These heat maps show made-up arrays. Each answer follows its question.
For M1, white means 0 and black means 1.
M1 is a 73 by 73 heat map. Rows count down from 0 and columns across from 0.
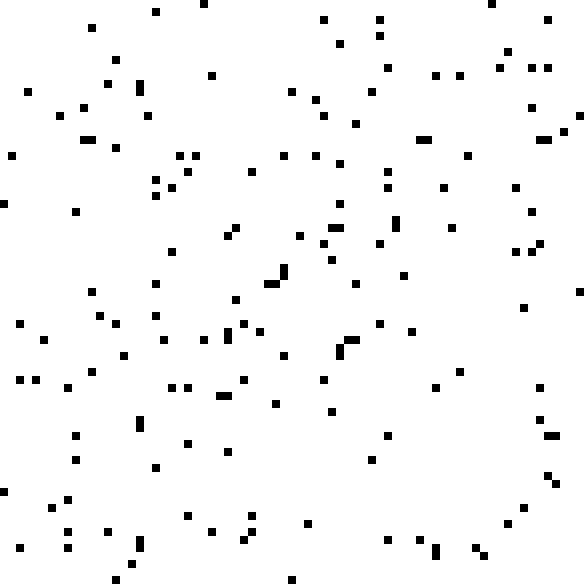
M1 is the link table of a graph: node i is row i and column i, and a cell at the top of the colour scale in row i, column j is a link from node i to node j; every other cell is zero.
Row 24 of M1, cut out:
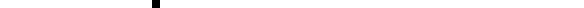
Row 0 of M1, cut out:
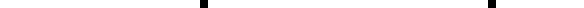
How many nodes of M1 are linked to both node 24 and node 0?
0
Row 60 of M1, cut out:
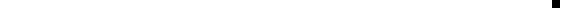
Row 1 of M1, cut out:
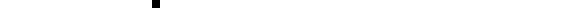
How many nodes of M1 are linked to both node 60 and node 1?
0
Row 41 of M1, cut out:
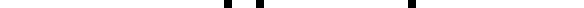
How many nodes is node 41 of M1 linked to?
3
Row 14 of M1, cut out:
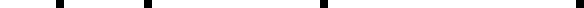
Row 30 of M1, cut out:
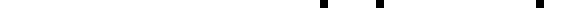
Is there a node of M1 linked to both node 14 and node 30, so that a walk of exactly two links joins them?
yes
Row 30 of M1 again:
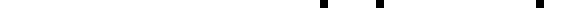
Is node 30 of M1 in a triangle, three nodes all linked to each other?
yes
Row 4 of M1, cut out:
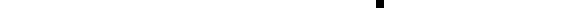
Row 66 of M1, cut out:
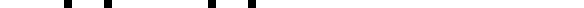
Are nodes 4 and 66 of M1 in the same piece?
yes
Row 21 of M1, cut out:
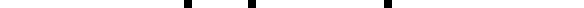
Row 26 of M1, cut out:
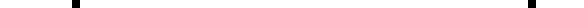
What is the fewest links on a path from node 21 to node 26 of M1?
3
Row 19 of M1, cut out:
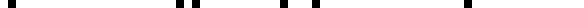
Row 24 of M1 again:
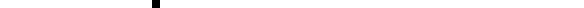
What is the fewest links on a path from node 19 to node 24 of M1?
1
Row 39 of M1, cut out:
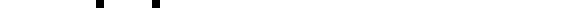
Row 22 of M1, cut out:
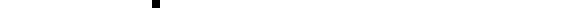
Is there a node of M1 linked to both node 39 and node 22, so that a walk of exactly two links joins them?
yes
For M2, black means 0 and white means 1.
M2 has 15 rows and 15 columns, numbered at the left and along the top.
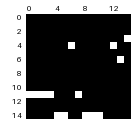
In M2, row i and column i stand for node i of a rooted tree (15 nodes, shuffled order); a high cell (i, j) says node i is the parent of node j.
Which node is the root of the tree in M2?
11
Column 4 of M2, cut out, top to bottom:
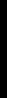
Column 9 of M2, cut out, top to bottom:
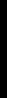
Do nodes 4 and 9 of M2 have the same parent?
yes
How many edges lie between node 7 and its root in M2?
1
